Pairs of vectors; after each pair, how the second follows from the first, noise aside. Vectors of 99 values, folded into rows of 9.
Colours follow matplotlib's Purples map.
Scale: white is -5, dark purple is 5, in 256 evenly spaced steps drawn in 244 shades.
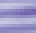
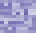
sign-scrambled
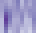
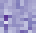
sign-scrambled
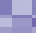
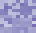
sign-scrambled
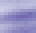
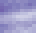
negated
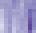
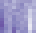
negated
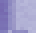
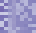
sign-scrambled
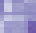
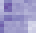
negated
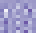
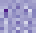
negated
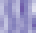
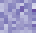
sign-scrambled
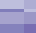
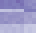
negated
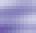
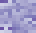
sign-scrambled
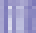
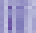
negated
